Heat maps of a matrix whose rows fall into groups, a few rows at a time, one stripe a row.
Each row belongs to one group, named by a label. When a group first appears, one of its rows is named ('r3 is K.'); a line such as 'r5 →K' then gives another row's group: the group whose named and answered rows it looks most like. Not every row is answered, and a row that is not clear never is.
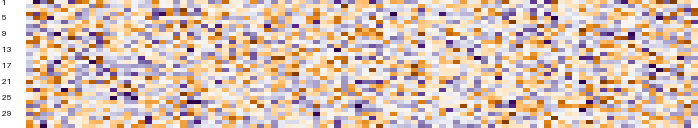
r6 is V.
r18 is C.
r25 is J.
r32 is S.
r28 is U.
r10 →C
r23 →V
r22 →V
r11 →U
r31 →S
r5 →C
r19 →J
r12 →U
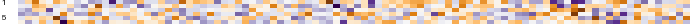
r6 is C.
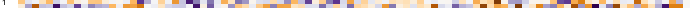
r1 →S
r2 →J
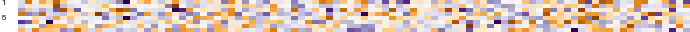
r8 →U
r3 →V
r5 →J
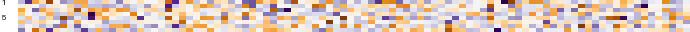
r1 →U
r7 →V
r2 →J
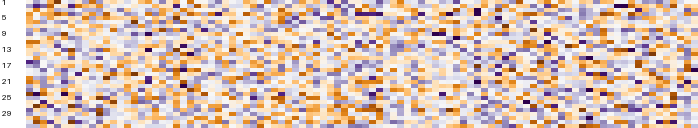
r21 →S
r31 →C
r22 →V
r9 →J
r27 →C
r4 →U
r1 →U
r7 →S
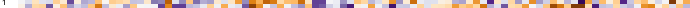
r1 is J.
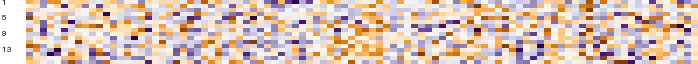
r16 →C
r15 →J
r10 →J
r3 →S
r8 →S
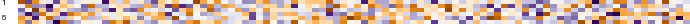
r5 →S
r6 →V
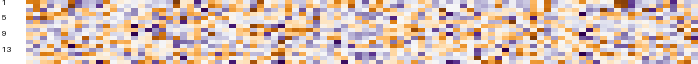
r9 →U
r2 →C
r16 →U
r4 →U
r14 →U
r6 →V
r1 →C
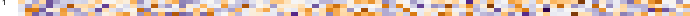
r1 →S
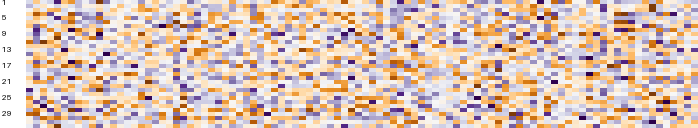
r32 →U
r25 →S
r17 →J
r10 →U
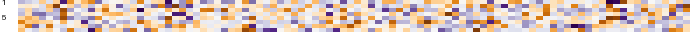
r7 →S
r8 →U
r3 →C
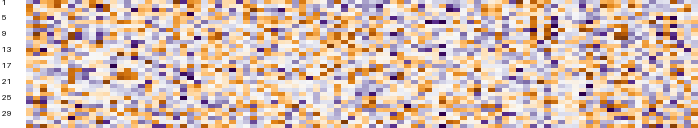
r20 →V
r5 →C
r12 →J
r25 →V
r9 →C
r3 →U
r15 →J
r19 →V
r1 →U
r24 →U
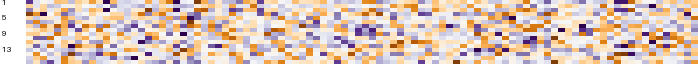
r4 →S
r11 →J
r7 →U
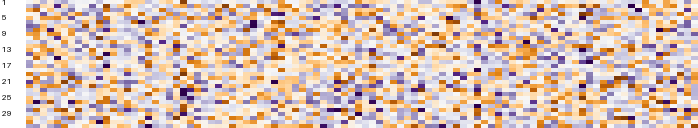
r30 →C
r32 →J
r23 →V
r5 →U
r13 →U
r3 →S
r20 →C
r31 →U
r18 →S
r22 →U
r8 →C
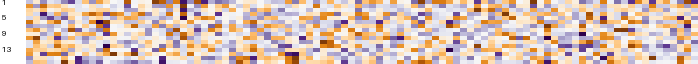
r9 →S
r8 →C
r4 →S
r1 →V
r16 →J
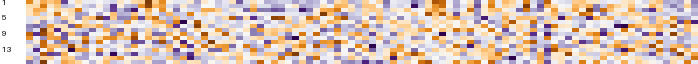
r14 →J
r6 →V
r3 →J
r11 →U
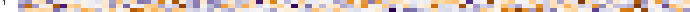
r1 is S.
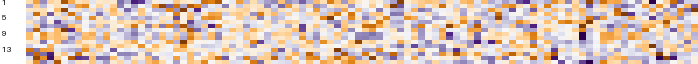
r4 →C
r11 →S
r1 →J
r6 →S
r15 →C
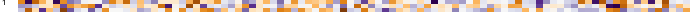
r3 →C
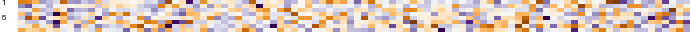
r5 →C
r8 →U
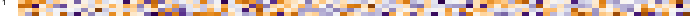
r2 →S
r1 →U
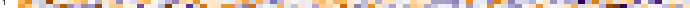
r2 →C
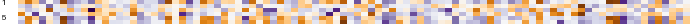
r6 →C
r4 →S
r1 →C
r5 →C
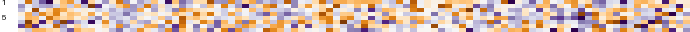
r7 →V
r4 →J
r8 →U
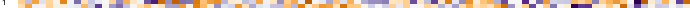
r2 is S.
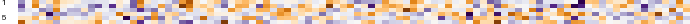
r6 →S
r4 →S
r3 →J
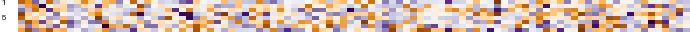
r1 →S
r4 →S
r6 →C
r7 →V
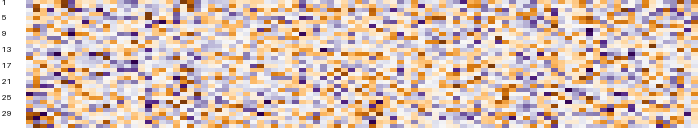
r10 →J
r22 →V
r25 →S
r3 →C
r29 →S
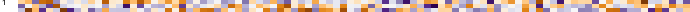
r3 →C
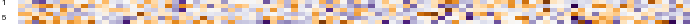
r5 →U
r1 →V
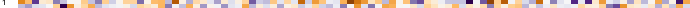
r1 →S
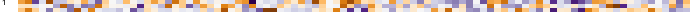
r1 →S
